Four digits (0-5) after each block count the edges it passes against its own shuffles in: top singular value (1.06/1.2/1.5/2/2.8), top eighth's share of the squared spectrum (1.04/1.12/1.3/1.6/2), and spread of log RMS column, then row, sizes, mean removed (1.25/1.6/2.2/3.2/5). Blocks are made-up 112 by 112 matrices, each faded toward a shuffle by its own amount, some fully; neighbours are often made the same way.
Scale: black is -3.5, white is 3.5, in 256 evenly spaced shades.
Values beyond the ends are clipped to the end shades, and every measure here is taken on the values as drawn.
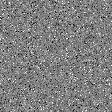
3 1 0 0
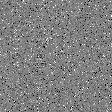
2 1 0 0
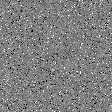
0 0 0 0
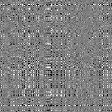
5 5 4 4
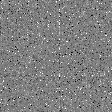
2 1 1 0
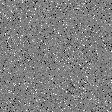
2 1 0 0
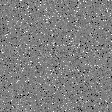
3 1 0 0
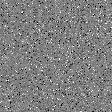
3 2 0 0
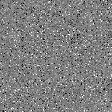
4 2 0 1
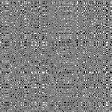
5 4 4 3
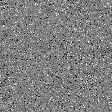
3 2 0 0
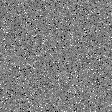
0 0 0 0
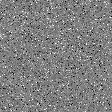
0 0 0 0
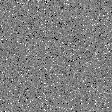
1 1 1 0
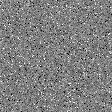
0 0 0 0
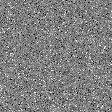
1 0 0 0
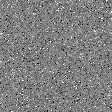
1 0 0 0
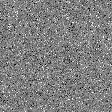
1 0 0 0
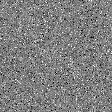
2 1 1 0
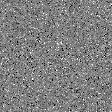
2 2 1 0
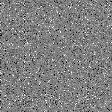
3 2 1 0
